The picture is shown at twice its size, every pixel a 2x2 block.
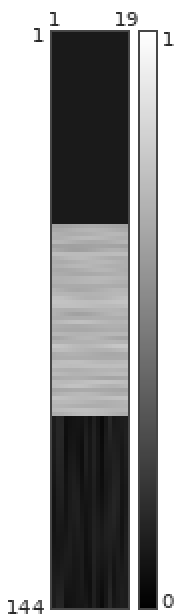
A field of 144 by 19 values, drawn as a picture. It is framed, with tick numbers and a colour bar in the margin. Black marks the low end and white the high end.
It is made of 3 by 1 panels. Panel 1,1: very low, flat. Panel 2,1: high, streaked across, faint in contrast. Panel 3,1: very low, streaked downward, faint in contrast.
